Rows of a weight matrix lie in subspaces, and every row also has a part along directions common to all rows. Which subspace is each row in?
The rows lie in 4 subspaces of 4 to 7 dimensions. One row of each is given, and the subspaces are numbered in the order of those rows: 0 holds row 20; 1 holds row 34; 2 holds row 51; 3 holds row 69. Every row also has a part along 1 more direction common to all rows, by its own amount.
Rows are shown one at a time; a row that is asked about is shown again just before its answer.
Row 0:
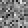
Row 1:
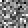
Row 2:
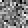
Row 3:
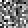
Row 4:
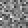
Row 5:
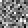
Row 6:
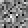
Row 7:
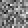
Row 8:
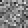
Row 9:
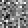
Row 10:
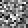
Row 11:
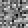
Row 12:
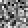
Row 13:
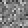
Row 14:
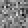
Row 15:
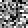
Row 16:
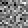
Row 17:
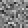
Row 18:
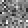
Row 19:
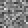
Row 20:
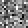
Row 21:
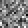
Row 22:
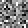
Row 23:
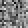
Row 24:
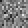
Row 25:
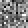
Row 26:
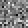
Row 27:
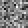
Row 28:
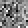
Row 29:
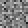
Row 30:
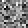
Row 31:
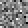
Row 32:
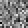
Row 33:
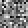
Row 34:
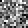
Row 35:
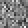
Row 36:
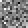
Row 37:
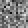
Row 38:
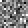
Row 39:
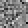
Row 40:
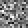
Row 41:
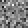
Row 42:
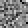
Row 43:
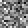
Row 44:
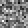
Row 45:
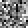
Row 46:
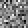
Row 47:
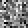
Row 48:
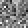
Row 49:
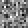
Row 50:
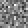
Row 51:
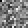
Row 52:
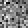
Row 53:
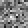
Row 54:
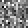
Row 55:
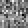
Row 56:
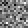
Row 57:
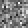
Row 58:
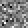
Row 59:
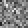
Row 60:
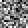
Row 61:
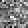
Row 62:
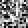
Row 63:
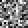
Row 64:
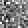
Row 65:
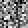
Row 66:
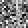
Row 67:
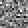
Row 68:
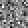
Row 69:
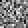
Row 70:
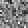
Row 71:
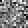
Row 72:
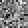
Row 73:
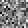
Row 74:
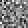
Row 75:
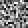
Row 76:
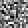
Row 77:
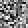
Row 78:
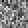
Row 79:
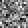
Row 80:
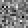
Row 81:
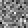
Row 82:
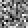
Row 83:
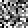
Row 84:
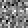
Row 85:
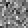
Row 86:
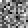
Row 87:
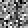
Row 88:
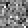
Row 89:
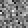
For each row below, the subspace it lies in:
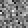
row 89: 0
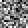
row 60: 2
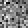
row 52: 3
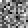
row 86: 2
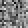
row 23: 0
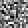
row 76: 1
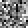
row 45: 3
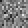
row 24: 2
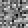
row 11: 0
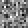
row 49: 2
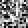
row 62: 2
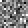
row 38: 3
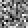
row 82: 2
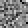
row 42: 1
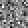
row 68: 0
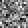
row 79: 3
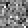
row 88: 3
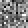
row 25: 2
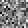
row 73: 0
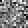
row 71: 1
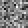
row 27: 0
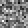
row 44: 2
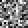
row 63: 3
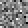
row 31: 1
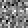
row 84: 0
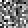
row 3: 3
